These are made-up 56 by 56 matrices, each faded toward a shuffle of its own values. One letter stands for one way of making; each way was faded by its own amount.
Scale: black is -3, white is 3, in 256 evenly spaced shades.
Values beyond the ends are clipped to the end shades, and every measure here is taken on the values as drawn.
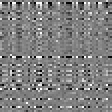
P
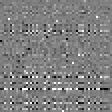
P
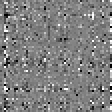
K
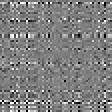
P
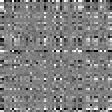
P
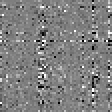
K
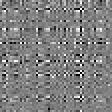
P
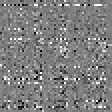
K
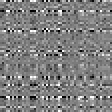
P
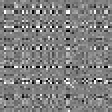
P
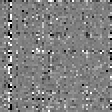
K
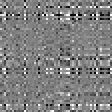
P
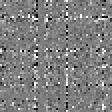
K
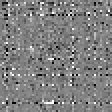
K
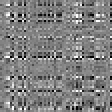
P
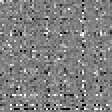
K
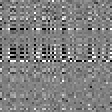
P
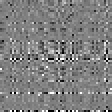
P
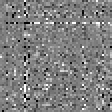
K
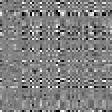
P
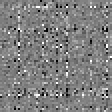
K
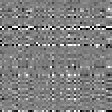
P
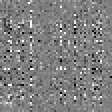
K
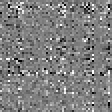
K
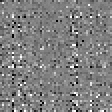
K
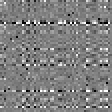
P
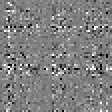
K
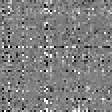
K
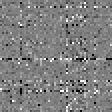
K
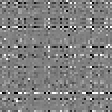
P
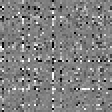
K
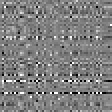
P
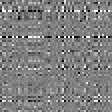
P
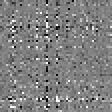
K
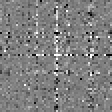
K
